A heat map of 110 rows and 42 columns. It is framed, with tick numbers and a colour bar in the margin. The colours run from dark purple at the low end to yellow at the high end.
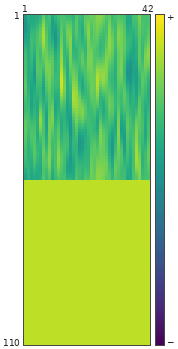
It is made of 2 by 1 panels. Panel 1,1: high, streaked downward. Panel 2,1: very high, flat.
